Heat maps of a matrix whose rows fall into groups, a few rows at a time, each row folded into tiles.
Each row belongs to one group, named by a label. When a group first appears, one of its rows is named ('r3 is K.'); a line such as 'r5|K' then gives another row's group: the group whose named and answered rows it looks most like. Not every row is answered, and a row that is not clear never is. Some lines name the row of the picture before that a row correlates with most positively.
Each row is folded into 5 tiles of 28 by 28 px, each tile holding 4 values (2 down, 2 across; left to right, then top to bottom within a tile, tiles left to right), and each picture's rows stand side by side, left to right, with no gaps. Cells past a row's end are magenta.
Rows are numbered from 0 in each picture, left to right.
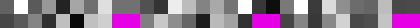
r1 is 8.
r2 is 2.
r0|2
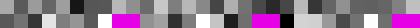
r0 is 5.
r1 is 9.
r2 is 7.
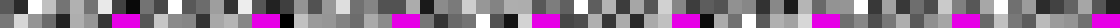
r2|7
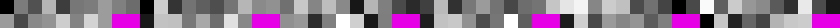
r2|9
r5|8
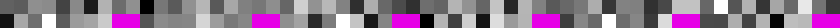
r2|9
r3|8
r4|5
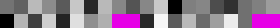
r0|8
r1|7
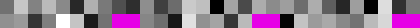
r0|9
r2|8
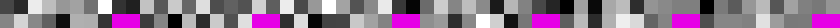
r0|8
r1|5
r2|8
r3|9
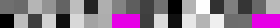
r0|8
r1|7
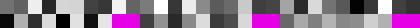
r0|5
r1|2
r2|8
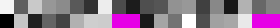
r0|8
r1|8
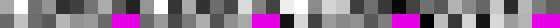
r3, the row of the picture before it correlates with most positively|1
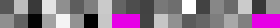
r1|8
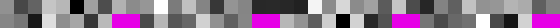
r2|5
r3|2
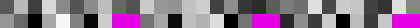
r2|5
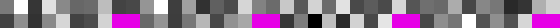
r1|2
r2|5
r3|5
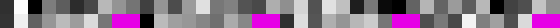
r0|7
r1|7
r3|5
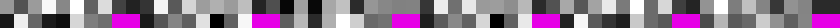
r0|8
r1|2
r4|8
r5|9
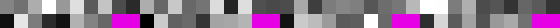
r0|8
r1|8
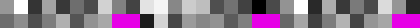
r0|2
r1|9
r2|2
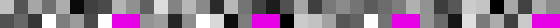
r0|5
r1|9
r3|5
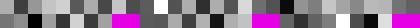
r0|5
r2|2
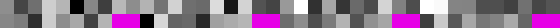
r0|5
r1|8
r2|2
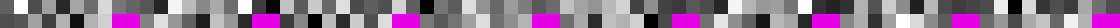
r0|2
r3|2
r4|9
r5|8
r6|9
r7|2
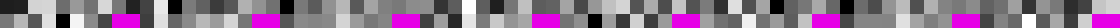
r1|7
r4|5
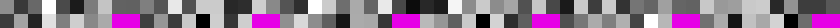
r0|8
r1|5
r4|2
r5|9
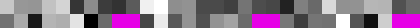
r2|2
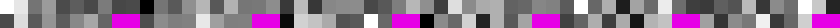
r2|7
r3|5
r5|2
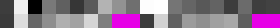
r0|7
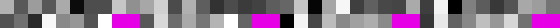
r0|5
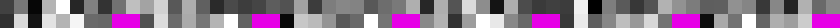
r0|7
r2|7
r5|8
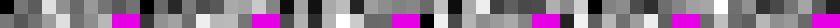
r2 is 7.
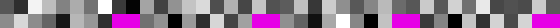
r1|5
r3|5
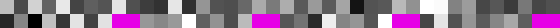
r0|5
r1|5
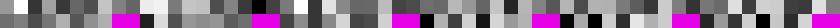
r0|2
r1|9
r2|2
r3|8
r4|8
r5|5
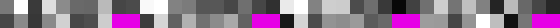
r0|2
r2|9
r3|9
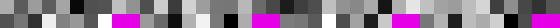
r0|5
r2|5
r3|9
